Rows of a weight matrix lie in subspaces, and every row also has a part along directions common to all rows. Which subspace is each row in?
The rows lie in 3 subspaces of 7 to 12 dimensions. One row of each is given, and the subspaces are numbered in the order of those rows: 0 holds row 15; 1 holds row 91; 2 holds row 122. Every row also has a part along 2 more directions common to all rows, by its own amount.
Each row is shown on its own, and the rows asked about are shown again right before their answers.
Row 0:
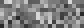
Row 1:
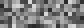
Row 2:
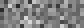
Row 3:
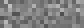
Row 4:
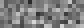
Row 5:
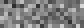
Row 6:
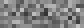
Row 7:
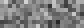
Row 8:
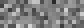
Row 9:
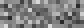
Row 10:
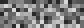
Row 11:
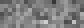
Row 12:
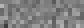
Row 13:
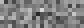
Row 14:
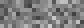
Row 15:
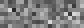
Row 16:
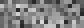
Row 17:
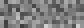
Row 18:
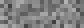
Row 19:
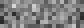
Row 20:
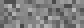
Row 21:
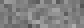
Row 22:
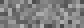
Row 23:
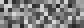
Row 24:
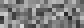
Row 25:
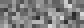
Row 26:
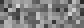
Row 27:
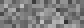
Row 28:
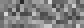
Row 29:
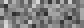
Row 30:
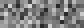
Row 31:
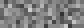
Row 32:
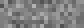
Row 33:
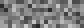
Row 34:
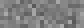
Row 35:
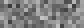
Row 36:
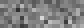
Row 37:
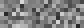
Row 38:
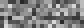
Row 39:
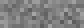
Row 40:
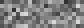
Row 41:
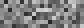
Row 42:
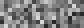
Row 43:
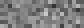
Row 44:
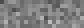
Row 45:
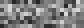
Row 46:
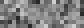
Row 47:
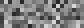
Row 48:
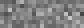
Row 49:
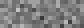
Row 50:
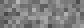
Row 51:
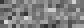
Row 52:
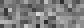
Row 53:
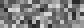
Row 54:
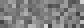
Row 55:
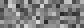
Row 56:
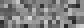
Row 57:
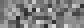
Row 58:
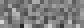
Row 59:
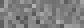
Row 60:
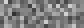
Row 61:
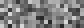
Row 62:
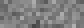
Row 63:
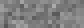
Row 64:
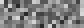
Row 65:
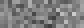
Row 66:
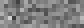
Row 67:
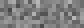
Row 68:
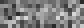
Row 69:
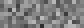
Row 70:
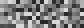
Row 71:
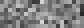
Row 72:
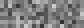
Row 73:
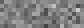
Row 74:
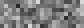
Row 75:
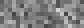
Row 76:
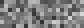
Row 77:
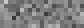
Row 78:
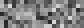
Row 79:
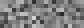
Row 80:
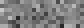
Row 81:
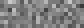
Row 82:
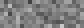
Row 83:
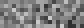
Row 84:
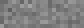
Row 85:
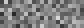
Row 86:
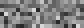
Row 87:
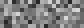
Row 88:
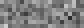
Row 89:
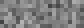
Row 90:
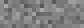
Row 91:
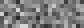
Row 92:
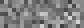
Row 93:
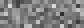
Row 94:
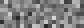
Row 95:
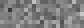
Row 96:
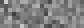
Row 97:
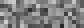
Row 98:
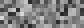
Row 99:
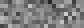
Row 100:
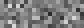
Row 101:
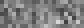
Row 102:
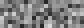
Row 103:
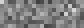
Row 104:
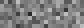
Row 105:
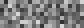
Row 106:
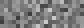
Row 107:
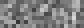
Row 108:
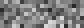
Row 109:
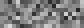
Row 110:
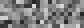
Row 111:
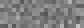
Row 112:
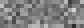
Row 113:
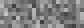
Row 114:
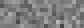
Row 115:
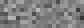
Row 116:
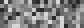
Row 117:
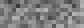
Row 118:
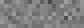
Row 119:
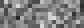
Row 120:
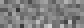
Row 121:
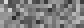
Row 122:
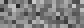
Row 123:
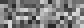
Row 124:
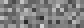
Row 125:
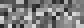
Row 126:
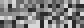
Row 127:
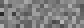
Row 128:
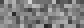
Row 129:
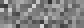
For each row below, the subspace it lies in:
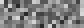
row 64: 0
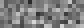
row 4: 0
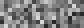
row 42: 0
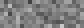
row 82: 0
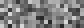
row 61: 0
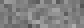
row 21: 0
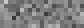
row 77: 2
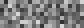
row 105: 2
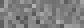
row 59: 0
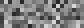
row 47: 1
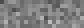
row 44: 0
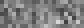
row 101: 0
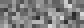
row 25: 0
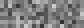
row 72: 1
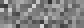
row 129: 1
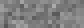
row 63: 1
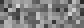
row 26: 0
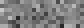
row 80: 2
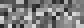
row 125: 2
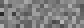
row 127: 1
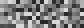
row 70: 2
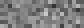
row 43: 1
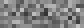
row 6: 1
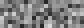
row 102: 2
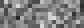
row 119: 0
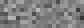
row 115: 2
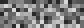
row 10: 0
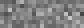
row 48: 2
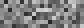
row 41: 2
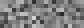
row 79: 2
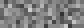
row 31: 2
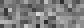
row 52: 2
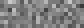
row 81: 0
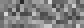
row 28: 1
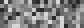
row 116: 2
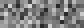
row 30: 2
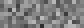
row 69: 0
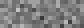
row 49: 0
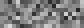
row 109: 1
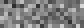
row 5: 0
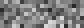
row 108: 2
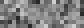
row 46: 0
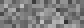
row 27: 0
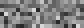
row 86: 1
